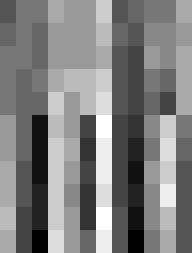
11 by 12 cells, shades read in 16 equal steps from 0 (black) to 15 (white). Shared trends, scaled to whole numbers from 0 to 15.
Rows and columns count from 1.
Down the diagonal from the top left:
5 7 6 10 9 4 14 4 2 8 10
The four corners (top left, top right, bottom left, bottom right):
5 10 10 5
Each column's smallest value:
5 4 0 9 8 3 10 4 0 6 4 5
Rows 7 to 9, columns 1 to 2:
9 6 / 10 5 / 10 5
